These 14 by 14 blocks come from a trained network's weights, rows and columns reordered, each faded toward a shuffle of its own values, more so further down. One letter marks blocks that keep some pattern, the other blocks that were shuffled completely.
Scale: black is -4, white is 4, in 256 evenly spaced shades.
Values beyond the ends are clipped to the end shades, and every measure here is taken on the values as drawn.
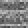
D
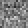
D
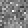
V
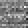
D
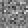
V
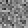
V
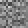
D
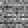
D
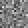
V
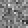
V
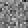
V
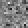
V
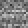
D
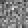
V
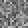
V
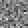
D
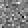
V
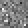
V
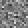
V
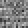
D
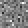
V
